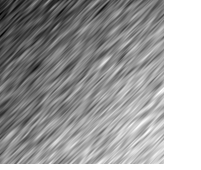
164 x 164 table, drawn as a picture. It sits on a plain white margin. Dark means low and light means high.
Streaks slant up to the right. The bottom right is the ninth with the highest average. The ninth with the lowest average is the top left. No single row or column stands out from its neighbours. No lone cell stands out from its neighbours. The field climbs toward the bottom right.
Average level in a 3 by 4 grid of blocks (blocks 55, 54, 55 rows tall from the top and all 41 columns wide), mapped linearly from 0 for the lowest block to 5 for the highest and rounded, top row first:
0 1 2 3
1 2 3 4
2 3 4 5
